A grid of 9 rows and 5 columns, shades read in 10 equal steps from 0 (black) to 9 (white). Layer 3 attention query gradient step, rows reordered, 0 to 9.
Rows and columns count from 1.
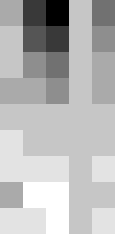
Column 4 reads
7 7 7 7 7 7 7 7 7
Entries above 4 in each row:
2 3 4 5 5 5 5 5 5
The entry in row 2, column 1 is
7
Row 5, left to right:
7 7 7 7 7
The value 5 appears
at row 2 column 5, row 3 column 2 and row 4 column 3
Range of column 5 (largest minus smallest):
4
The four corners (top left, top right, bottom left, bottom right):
6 4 8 8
